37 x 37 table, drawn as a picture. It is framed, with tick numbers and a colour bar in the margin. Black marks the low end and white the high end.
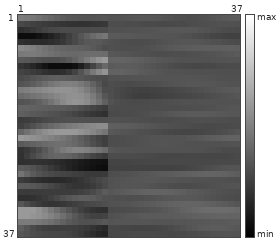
No overall slope runs across the table. On average the colour sits 30% of the way up the scale. A few values lie far out on both sides of the bulk. A vertical seam about 40% of the way across splits the table, and the right part is calmer. The ninth with the highest average is the middle left.
